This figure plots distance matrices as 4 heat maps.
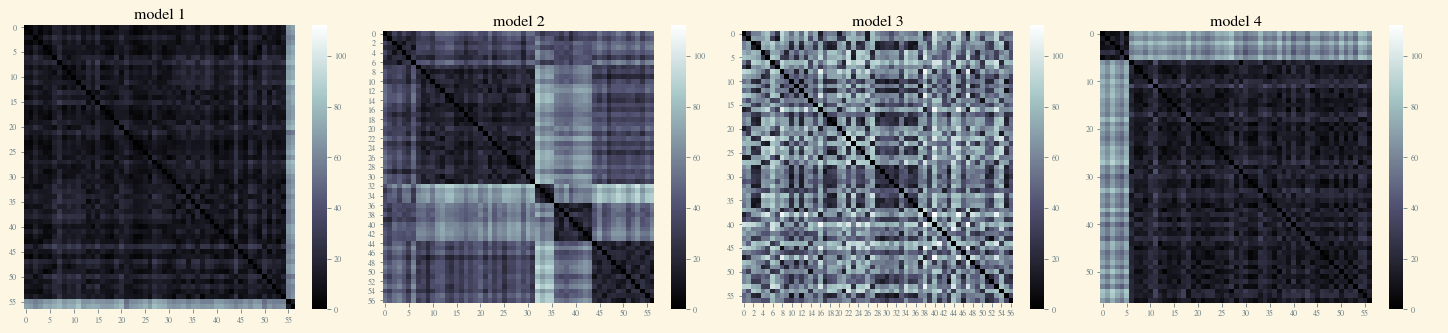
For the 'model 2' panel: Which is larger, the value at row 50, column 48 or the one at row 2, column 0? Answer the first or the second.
the second
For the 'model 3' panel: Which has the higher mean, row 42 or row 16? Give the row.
16
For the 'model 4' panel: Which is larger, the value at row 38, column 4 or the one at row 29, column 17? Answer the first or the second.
the first
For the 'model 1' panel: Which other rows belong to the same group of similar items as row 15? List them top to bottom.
0, 1, 2, 3, 4, 5, 6, 7, 8, 9, 10, 11, 12, 13, 14, 16, 17, 18, 19, 20, 21, 22, 23, 24, 25, 26, 27, 28, 29, 30, 31, 32, 33, 34, 35, 36, 37, 38, 39, 40, 41, 42, 43, 44, 45, 46, 47, 48, 49, 50, 51, 52, 53, 54
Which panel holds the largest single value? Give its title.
model 3
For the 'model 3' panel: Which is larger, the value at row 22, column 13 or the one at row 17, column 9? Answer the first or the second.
the first
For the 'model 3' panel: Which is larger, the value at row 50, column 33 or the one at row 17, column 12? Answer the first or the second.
the first
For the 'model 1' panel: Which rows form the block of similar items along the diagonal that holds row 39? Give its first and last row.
0 to 54
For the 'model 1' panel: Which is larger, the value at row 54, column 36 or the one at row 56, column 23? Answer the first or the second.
the second
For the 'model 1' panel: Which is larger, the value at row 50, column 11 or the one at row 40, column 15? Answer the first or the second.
the first
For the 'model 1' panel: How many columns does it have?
57
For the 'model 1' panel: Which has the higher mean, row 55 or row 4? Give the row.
55
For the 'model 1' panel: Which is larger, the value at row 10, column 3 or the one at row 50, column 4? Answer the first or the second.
the second
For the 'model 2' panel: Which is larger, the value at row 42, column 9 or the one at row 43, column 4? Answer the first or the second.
the first
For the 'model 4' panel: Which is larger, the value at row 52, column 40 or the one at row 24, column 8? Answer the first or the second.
the first
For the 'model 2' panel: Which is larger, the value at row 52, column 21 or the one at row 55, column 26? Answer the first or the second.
the second
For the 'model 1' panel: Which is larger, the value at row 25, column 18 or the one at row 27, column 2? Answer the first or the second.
the second
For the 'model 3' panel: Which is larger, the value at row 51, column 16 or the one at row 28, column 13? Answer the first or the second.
the first
